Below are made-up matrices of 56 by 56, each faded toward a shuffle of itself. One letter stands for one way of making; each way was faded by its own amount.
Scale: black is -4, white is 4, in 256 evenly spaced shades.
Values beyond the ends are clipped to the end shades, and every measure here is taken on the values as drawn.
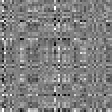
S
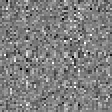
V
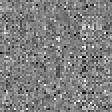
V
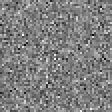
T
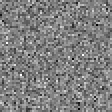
T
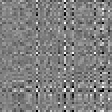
S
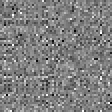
V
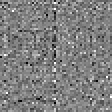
V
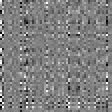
S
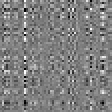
S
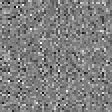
V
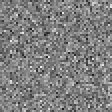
T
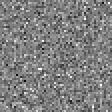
T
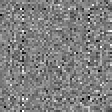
V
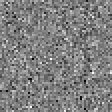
T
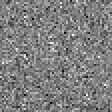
T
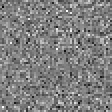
V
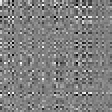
S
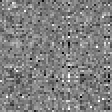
V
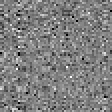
V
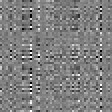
S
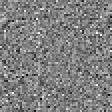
T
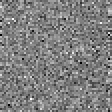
T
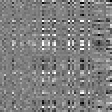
S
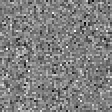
T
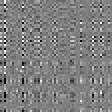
S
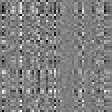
S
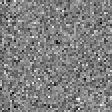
T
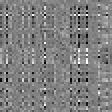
S
